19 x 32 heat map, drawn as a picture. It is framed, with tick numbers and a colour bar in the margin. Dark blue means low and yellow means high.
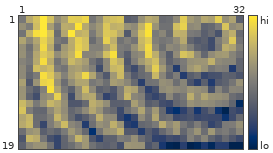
Mirror symmetry: none. Histogram: bell-shaped. Ninth with the highest average: top left. Slope: up to the top left. Ninth with the lowest average: bottom right. Rings: centred on the top right.
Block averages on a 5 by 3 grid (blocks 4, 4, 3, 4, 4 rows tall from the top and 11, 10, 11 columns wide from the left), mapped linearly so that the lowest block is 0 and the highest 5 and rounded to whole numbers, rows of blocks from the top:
5 4 3 | 4 4 2 | 4 2 1 | 3 1 0 | 2 1 0
